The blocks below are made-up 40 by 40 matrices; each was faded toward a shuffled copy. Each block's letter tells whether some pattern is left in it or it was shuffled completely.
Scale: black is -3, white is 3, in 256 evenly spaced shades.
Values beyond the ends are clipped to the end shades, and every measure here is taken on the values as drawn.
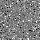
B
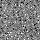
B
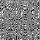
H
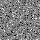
B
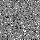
B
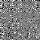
H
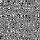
H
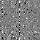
H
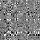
H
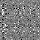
H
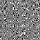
H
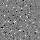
B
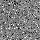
B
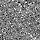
B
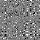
H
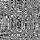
H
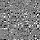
H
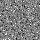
B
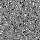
B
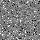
B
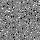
B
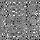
H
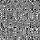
H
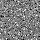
B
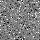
B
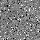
B
